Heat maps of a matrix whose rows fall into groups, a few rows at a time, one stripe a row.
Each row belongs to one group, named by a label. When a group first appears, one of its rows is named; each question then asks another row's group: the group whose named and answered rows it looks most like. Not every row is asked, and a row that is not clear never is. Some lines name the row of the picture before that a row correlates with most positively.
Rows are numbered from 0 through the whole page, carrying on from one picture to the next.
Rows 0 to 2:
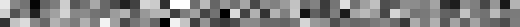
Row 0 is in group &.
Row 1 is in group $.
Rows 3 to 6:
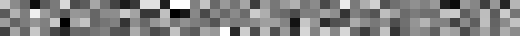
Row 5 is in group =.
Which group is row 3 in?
&
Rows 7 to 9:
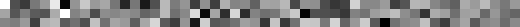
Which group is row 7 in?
=
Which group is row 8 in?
$
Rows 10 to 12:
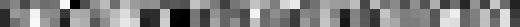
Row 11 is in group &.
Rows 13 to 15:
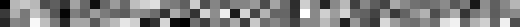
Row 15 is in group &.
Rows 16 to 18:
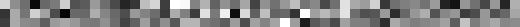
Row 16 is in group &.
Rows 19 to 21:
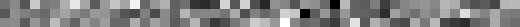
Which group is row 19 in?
=
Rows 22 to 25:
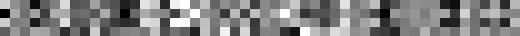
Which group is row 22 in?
&
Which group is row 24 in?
&
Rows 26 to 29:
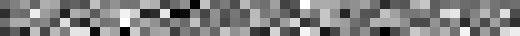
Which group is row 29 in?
=
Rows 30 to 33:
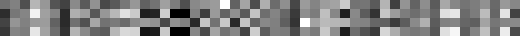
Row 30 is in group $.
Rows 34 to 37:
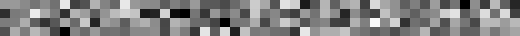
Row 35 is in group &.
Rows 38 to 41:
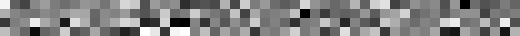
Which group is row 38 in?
=
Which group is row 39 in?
$
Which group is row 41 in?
&
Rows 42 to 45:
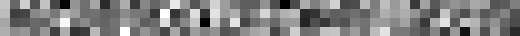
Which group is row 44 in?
$
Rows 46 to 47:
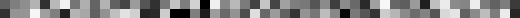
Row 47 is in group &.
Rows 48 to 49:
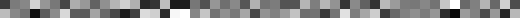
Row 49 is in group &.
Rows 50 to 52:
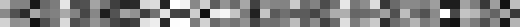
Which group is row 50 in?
&
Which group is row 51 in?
$
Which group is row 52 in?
&
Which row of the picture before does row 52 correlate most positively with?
49
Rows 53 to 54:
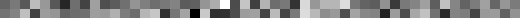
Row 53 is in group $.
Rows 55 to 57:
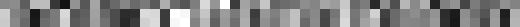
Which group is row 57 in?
&
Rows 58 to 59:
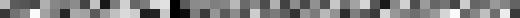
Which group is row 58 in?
$
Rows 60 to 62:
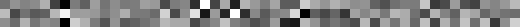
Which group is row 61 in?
$
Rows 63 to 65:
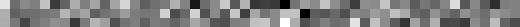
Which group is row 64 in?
$
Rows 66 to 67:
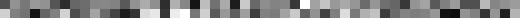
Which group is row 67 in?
&
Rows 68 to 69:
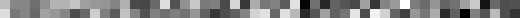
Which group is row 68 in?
$
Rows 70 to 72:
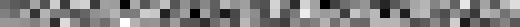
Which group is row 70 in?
=
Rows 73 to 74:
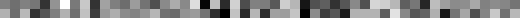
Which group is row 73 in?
$
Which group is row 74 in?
$
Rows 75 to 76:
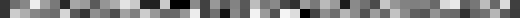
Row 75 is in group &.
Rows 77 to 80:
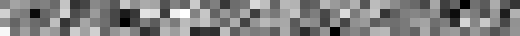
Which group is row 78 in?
&
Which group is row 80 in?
=
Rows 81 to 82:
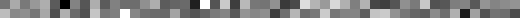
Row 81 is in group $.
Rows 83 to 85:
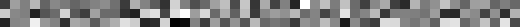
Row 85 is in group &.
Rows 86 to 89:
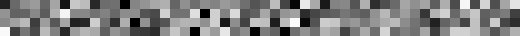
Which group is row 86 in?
=
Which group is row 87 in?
$
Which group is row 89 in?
=
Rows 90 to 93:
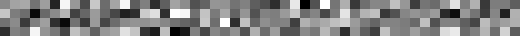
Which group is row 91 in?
&
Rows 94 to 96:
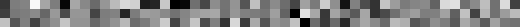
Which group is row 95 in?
=
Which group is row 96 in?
$
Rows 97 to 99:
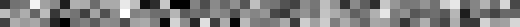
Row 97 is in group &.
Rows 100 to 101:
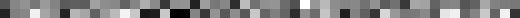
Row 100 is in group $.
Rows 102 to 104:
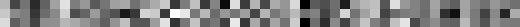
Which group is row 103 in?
&
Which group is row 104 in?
$
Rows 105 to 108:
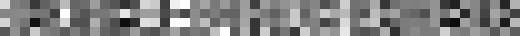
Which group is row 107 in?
&
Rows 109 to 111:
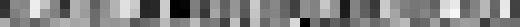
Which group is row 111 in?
$
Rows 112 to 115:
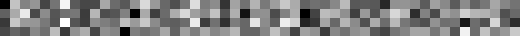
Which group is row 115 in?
=
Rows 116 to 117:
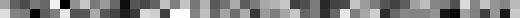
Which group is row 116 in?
=
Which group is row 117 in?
&
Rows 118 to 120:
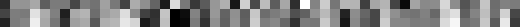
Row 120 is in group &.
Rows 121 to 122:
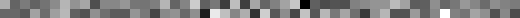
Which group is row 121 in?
$
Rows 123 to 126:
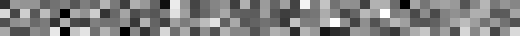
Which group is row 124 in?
=
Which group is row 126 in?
=
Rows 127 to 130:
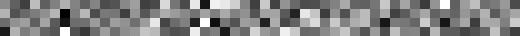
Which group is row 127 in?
$
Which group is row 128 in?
=
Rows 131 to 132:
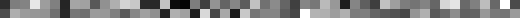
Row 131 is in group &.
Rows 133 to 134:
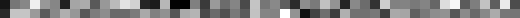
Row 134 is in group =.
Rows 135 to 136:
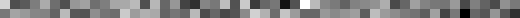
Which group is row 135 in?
=
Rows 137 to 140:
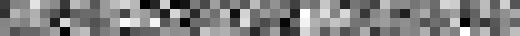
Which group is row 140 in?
=
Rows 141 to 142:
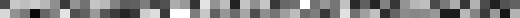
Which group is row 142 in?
&
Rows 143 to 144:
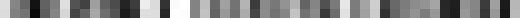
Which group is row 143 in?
&
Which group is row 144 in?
&
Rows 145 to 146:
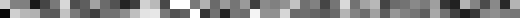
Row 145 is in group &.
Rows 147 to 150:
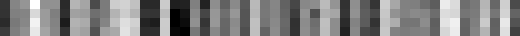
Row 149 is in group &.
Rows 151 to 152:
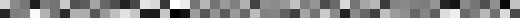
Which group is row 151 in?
&
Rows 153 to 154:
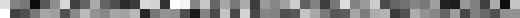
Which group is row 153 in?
&
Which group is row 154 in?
=
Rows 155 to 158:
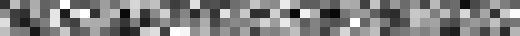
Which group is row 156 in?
=
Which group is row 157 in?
=
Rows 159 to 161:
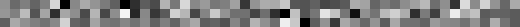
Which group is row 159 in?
=
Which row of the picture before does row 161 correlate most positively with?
155
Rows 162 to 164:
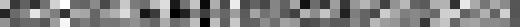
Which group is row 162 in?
$
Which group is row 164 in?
$
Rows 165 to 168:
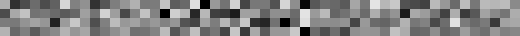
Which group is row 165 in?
$
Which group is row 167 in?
=
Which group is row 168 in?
$
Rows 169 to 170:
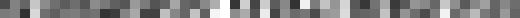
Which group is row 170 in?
$
